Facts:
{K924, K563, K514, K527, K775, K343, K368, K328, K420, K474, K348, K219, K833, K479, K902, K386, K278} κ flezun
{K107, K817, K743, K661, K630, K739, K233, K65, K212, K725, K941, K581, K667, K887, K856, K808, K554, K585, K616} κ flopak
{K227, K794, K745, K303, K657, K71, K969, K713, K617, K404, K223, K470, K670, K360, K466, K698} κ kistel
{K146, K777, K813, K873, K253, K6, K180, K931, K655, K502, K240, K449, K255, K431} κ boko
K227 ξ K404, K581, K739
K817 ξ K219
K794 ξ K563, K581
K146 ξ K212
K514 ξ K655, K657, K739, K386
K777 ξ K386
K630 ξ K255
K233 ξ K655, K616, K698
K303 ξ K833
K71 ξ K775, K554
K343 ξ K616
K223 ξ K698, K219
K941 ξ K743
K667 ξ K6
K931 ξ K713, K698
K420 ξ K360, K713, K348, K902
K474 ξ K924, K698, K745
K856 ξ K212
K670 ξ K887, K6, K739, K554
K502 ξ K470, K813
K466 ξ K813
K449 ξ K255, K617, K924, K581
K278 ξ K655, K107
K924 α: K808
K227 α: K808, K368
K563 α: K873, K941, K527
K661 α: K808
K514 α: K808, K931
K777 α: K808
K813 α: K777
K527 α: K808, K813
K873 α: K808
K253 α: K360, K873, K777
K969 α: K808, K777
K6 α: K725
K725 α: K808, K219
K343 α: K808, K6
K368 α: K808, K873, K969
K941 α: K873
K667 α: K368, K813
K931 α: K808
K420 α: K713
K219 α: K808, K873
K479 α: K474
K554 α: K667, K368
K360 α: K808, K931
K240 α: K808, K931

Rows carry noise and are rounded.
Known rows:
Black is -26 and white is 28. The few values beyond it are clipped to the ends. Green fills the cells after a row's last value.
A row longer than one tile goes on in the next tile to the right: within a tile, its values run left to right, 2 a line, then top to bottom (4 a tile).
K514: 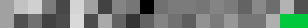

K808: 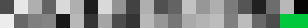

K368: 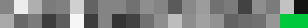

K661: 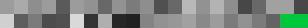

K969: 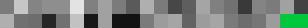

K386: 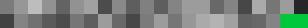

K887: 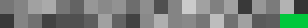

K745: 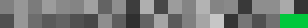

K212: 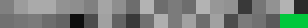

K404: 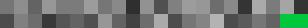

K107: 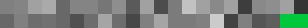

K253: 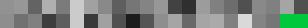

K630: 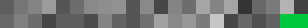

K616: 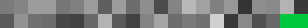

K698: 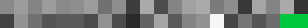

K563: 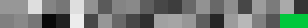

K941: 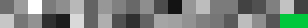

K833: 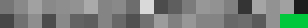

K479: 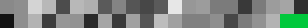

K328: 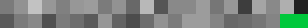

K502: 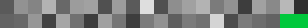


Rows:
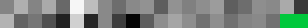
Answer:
K240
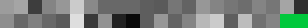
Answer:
K360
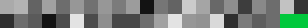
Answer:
K554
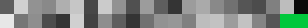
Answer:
K873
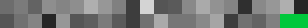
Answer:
K303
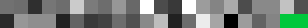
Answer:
K713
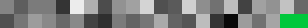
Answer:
K420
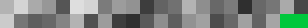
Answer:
K343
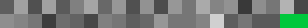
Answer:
K449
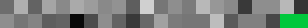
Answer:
K146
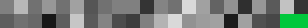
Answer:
K667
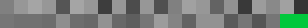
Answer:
K278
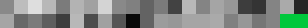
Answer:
K725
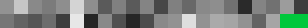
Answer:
K924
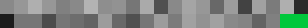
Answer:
K775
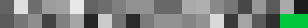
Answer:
K813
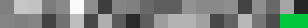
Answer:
K527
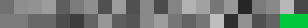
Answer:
K233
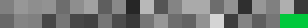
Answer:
K223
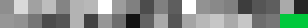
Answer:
K6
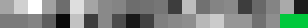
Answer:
K219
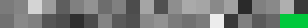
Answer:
K817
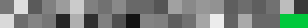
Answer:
K931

